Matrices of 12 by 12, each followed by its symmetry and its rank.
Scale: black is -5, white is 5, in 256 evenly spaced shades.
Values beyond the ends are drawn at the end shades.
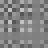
symmetric, rank one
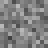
neither, full rank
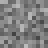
neither, full rank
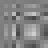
symmetric, rank one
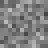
neither, full rank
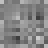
symmetric, rank two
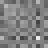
symmetric, rank two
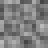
antisymmetric, rank two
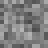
antisymmetric, rank two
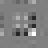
symmetric, rank one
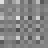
symmetric, rank two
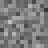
neither, full rank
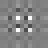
symmetric, rank one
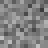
neither, full rank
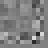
antisymmetric, rank two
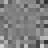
antisymmetric, rank two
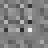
symmetric, rank two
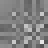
symmetric, rank two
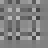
symmetric, rank one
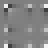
symmetric, rank one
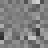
antisymmetric, rank two
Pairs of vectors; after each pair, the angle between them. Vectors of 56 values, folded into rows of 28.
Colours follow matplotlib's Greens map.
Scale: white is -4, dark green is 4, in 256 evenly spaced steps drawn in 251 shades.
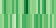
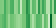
partly aligned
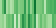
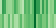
partly aligned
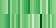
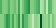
nearly parallel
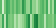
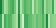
orthogonal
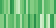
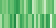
partly opposed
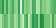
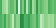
partly opposed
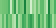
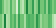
orthogonal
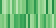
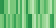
orthogonal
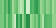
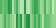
nearly parallel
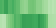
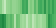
nearly opposite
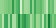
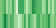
orthogonal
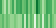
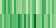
nearly opposite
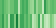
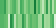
partly aligned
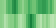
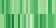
partly opposed
